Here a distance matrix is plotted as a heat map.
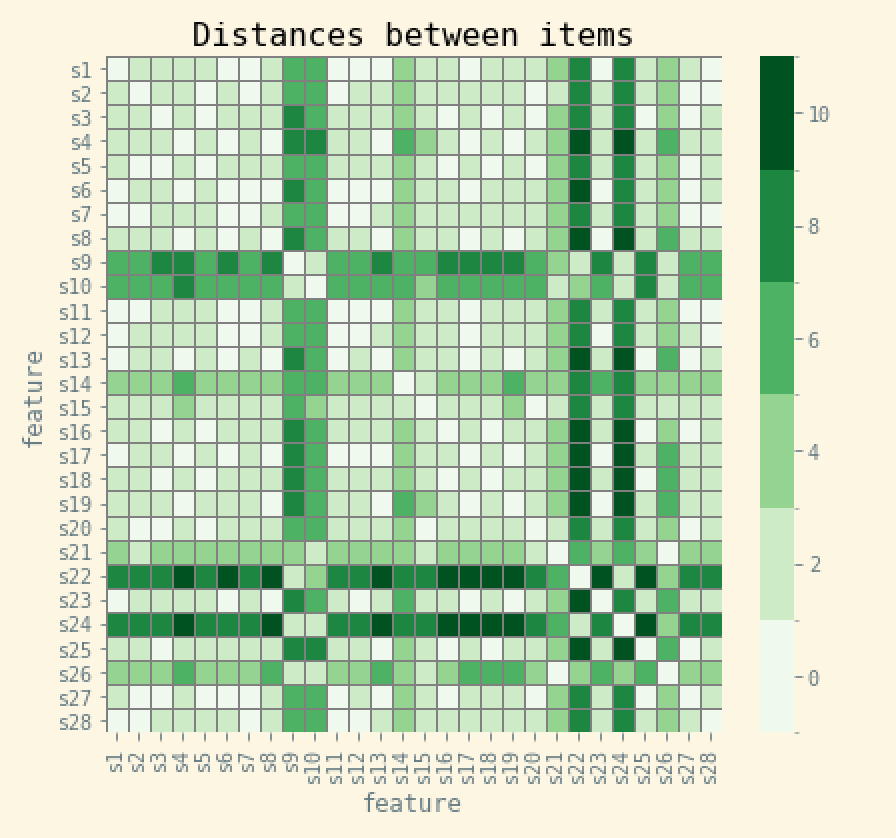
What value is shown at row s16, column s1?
2
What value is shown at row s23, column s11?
2
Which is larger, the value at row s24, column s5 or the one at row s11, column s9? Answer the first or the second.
the first
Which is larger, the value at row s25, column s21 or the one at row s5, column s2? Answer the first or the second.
the first
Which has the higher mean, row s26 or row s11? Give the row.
s26
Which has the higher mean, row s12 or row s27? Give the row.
s12
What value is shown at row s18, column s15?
2
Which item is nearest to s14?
s15
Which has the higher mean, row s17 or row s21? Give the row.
s21
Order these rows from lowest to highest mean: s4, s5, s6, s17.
s6, s5, s17, s4
